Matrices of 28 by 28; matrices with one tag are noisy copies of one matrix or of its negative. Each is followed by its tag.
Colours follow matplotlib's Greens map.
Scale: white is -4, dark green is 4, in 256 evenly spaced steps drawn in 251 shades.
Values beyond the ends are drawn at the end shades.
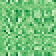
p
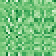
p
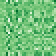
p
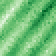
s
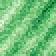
s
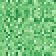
p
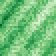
s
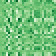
p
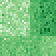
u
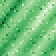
s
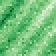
s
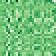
p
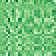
p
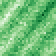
s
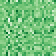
p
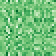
p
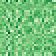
p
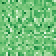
p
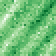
s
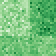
u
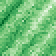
s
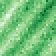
s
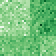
u
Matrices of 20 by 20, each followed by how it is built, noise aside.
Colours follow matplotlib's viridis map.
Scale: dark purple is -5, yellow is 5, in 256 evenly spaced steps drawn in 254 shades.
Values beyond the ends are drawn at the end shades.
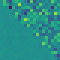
upper triangular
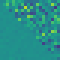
upper triangular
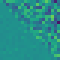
upper triangular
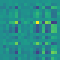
low rank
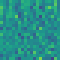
low rank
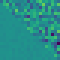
upper triangular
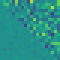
upper triangular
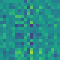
low rank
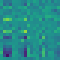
low rank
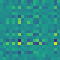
low rank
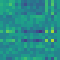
low rank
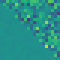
upper triangular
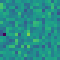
low rank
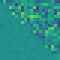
upper triangular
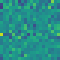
low rank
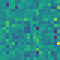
low rank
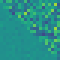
upper triangular
